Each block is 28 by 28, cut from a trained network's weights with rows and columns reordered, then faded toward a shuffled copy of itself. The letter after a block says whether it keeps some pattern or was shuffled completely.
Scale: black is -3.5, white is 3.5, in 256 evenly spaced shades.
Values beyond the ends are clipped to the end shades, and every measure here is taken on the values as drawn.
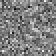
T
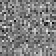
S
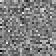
S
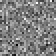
T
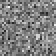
S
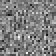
S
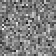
T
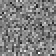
T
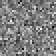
T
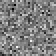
T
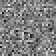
T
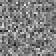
S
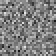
T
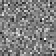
T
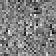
S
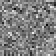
S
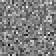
T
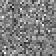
T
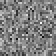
S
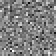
T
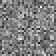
S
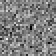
T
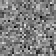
S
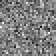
T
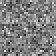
S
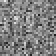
S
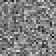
S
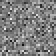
S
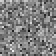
T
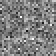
T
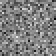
S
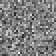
T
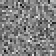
T
